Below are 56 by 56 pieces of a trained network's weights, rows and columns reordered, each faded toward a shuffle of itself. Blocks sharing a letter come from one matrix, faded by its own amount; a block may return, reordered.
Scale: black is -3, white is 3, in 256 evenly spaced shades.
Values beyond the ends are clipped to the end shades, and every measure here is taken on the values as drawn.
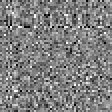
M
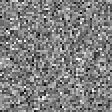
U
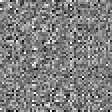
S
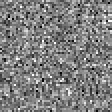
U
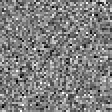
U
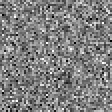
U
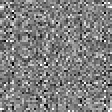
S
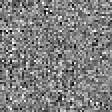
U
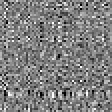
S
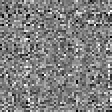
S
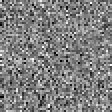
U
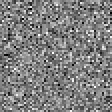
U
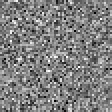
U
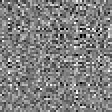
S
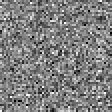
U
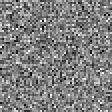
U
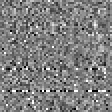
M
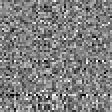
M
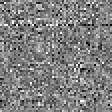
M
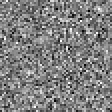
U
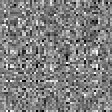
S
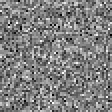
U
